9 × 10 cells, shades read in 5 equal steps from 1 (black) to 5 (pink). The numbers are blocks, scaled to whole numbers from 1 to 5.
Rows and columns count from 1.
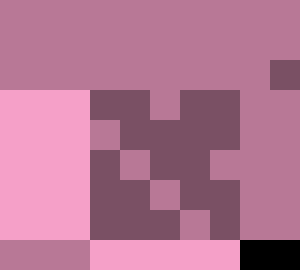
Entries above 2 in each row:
10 10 10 10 10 10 10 10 8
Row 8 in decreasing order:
5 5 5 4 4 4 3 3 3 3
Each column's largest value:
5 5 5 5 5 5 5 5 4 4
